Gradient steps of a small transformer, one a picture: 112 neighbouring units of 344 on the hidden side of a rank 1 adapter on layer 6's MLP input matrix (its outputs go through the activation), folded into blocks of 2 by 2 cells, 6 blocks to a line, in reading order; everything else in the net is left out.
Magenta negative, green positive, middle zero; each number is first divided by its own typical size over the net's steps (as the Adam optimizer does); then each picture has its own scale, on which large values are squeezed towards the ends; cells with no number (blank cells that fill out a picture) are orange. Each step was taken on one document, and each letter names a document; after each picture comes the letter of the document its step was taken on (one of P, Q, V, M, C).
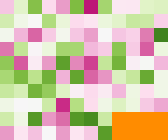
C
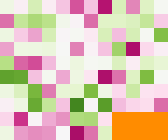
C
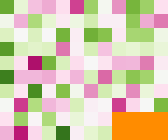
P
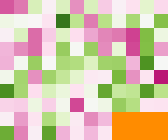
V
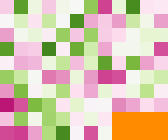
V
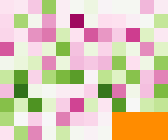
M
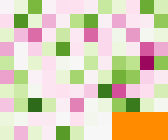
M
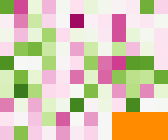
M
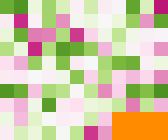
V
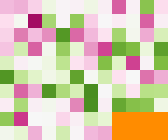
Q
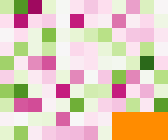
M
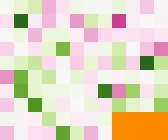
M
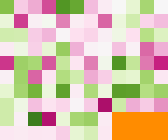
C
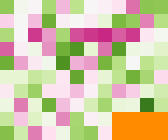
P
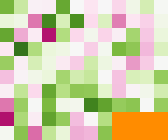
Q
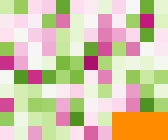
P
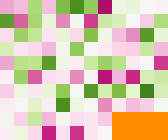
C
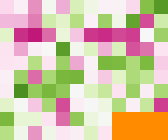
P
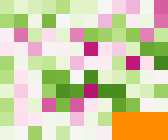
Q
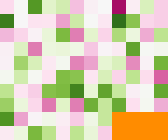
Q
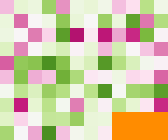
P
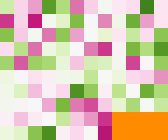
Q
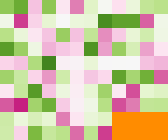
P
